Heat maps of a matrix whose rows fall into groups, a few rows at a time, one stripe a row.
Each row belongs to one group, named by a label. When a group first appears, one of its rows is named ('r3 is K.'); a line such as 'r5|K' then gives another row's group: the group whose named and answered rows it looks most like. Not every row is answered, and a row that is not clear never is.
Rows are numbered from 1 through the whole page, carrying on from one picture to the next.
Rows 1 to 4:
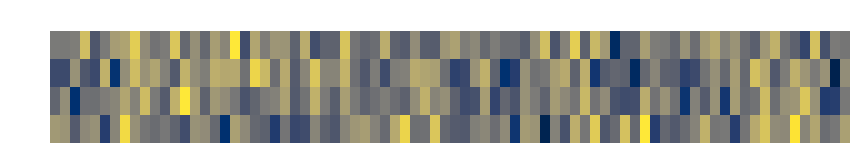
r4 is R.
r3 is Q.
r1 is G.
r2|Q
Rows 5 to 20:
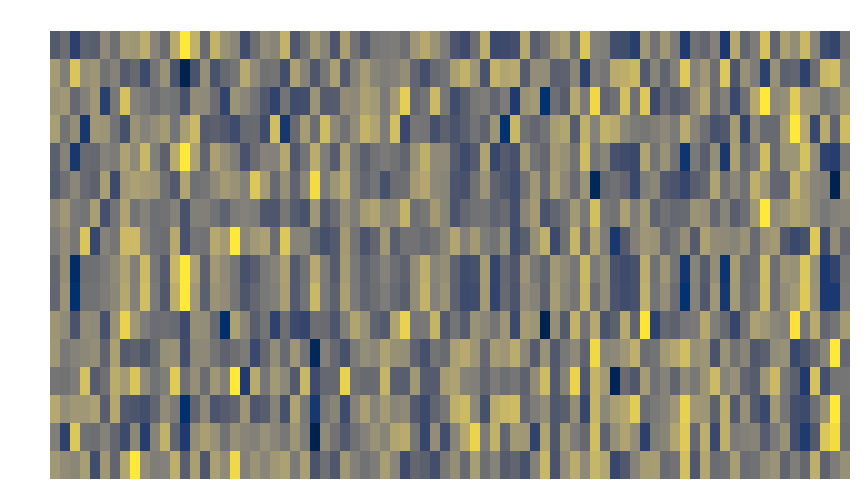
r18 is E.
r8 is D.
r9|Q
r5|Q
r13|Q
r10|Q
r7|R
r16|E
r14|Q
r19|E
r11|R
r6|E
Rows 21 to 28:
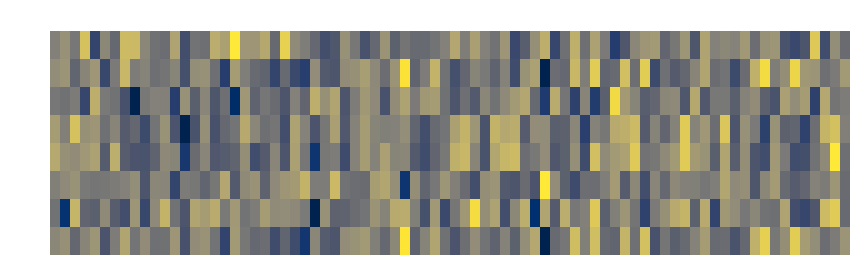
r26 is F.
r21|G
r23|D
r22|R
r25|E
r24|E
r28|R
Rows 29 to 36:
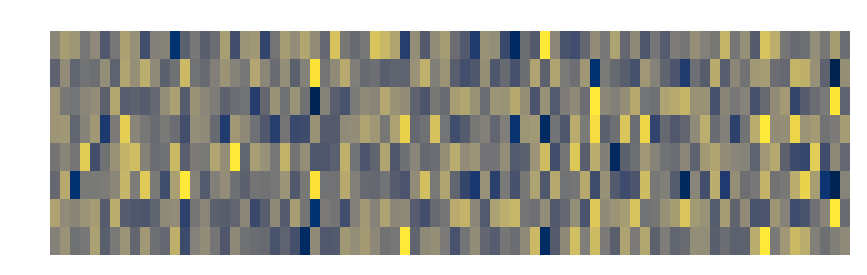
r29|F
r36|R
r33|G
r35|E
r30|Q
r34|Q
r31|E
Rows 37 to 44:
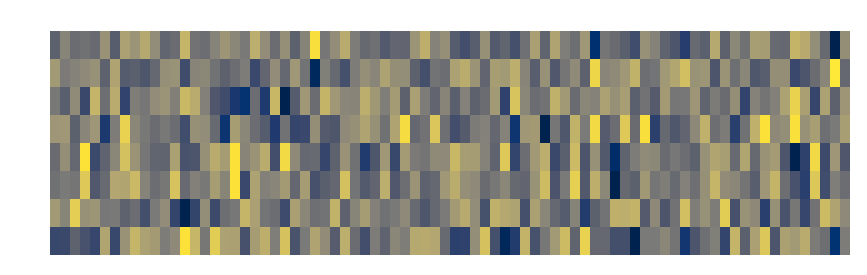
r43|E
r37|Q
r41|G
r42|G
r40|R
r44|Q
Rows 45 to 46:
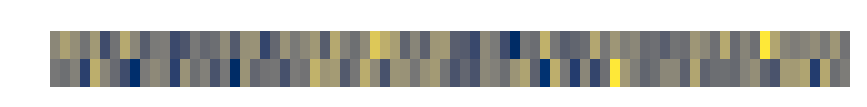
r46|D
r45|F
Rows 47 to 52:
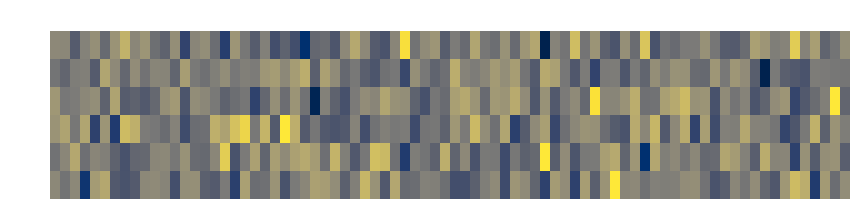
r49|E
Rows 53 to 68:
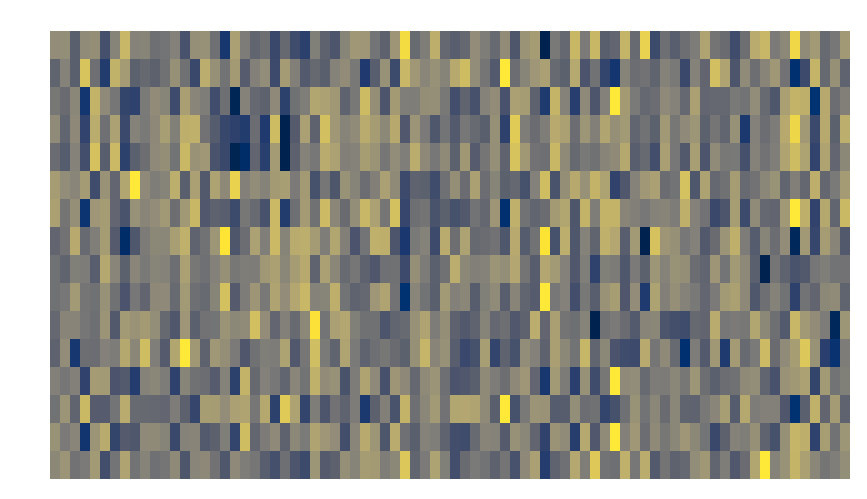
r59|D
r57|D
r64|Q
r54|G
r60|F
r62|F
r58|G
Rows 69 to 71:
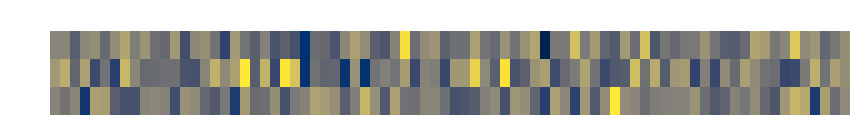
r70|G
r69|R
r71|D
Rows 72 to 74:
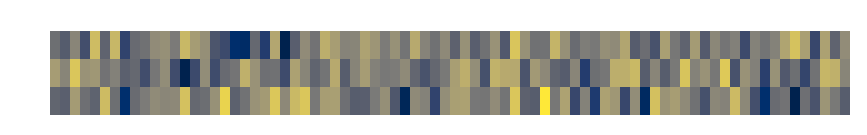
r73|E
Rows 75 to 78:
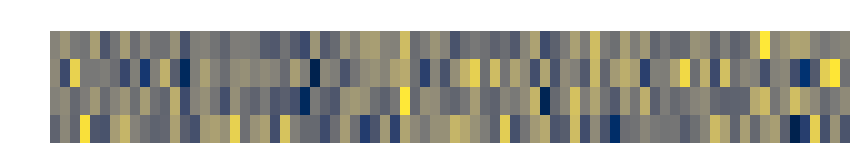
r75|R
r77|R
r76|E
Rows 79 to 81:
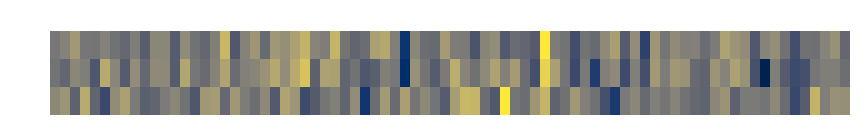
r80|F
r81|G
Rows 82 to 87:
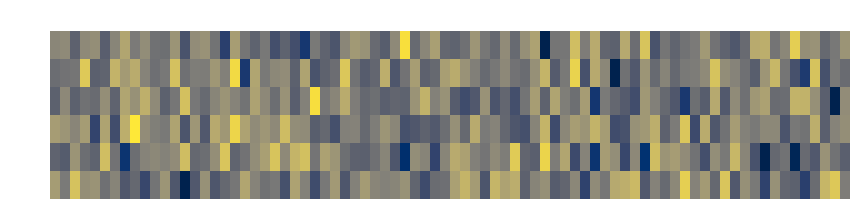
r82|R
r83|G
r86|F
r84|Q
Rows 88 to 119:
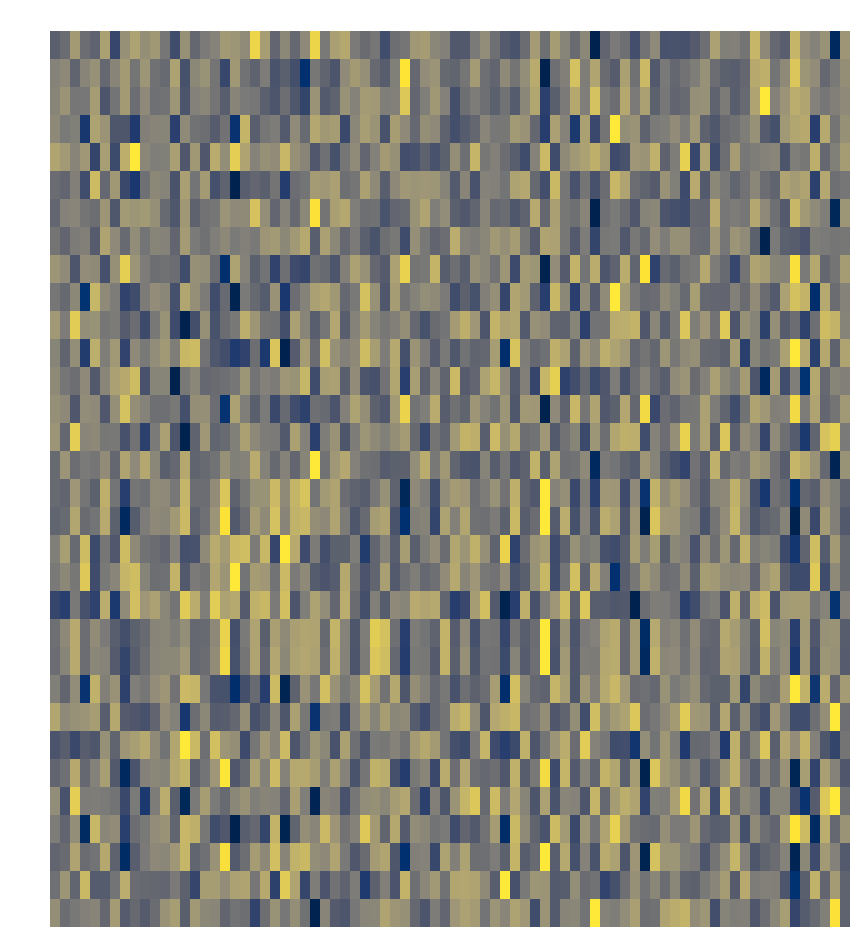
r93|D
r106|G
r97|D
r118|G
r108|Q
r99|D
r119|E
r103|Q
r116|D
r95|F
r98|E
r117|F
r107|G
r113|Q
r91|D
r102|E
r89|R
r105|F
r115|E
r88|Q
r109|F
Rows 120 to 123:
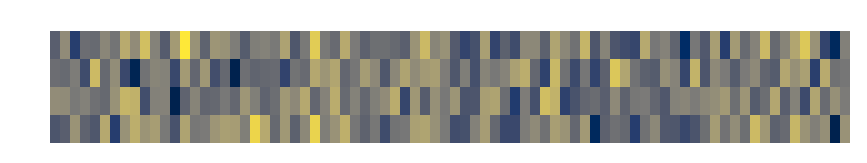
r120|Q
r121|D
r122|F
